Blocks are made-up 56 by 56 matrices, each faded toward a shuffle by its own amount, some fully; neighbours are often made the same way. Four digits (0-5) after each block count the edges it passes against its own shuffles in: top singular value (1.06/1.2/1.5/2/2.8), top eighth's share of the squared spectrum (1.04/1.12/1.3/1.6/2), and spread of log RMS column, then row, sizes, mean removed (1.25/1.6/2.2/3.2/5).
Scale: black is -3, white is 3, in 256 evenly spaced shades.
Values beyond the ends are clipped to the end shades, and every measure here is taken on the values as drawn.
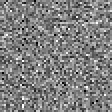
3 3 2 1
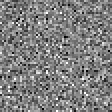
3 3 1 1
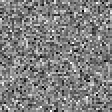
1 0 0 0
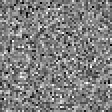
1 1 0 0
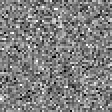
0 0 0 0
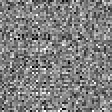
3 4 2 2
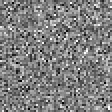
1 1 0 0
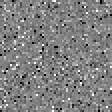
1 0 0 0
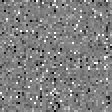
1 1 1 0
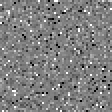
0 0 0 0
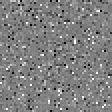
0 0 0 0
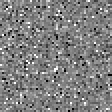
0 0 1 0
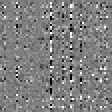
3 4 3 2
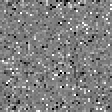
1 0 0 0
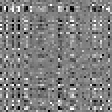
5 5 4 3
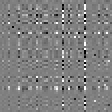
5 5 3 3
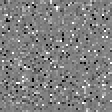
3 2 1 1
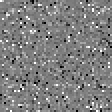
2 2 1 0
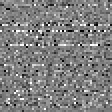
2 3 0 3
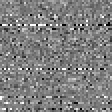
2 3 0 3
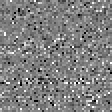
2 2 0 2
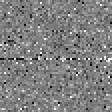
2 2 0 1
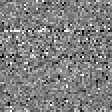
2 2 0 2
